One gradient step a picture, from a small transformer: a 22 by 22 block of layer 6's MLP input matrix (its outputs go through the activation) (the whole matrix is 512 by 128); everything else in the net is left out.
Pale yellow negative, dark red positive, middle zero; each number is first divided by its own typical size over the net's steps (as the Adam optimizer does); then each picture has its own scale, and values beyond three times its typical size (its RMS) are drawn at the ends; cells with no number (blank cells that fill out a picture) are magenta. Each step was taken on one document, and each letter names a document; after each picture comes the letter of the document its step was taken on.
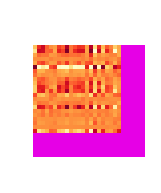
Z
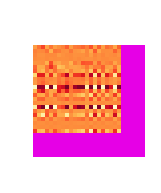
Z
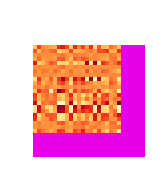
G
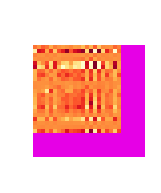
Z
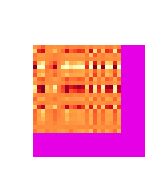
Z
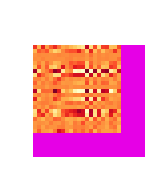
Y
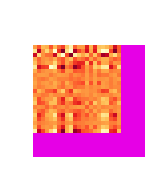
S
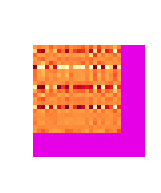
Z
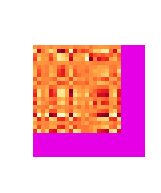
G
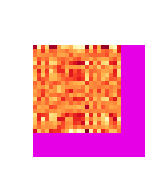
Y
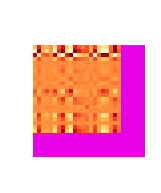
S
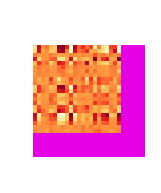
G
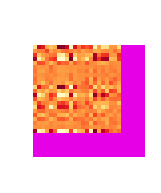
G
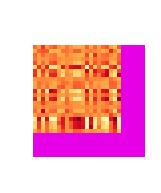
Y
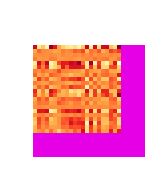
Y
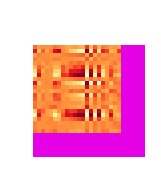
Y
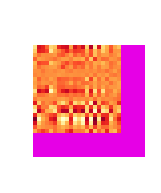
G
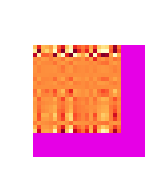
S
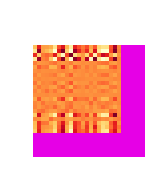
S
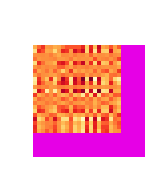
G
